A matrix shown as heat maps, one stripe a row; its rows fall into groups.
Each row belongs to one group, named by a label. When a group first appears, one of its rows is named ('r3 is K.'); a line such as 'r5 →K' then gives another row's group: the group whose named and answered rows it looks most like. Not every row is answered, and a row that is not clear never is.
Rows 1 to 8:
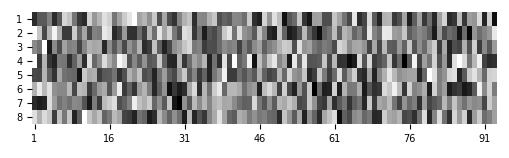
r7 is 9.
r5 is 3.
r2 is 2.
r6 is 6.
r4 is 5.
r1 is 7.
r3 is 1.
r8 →6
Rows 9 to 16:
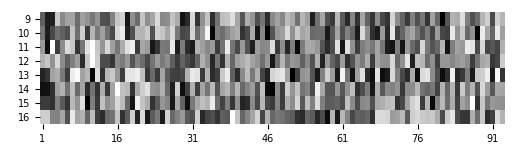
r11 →5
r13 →7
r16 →2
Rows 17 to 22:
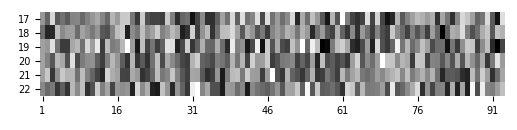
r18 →9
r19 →5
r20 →2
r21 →2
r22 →1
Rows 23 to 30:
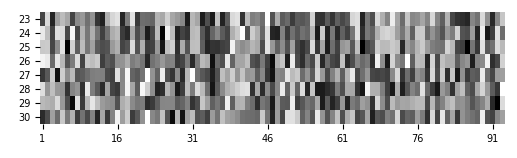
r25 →2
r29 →6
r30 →9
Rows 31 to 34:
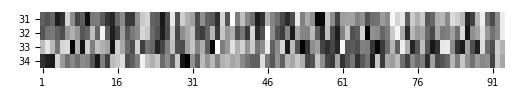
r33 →6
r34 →9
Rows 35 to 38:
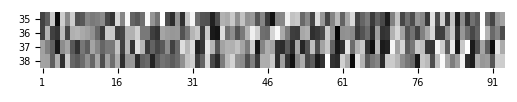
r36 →7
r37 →3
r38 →3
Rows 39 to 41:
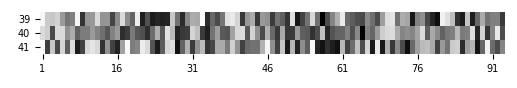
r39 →6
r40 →2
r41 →5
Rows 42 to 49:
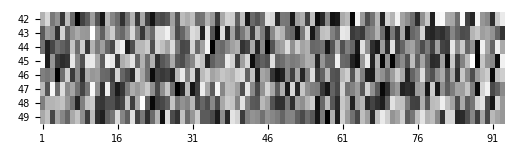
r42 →3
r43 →7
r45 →5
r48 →3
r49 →2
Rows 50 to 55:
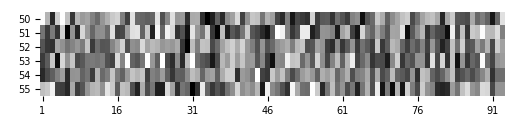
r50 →2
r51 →7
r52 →9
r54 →7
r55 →5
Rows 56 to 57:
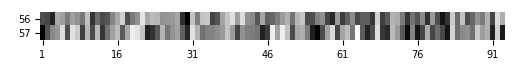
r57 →7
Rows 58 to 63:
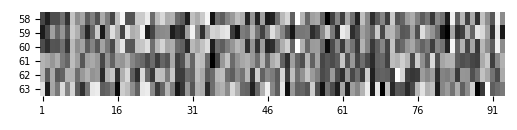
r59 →7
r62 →5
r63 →5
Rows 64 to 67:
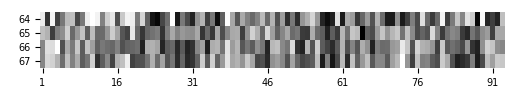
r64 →5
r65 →2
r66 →6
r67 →6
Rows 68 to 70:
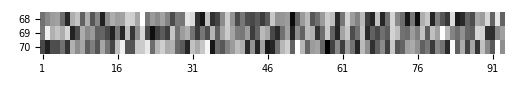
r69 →3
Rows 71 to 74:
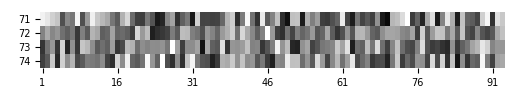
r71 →6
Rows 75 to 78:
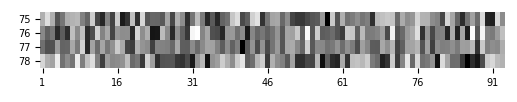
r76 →1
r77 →1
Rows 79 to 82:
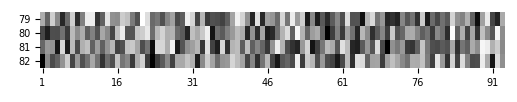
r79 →5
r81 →7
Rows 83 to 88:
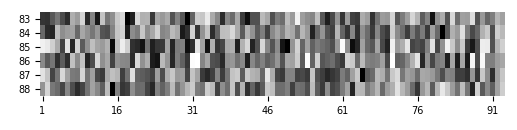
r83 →1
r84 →9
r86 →1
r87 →2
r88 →3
